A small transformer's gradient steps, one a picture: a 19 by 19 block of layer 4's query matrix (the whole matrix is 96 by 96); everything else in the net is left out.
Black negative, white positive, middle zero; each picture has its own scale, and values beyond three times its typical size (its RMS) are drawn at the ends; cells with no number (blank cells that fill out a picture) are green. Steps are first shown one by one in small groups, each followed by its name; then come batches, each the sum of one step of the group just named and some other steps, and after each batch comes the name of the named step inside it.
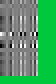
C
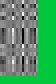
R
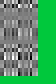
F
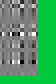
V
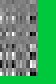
F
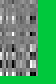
F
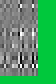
V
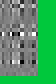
V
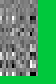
V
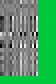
C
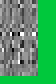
V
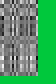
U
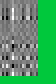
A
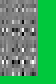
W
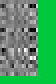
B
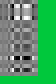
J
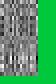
U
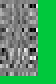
B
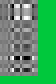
J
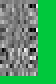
B
